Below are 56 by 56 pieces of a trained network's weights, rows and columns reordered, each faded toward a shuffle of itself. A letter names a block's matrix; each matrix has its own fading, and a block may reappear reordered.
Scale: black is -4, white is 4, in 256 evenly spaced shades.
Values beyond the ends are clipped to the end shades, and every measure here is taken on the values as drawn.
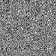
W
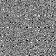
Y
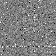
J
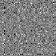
W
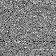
J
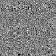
W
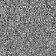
Y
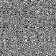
Y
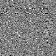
Y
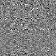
W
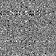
Y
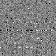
Y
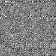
Y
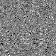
J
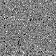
J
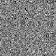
W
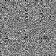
W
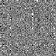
W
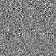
W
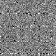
Y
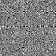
Y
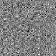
W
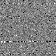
Y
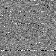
Y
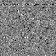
J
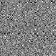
Y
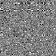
Y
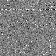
J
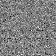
J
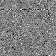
J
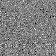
J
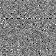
Y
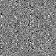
W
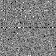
Y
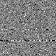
Y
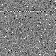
J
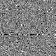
Y
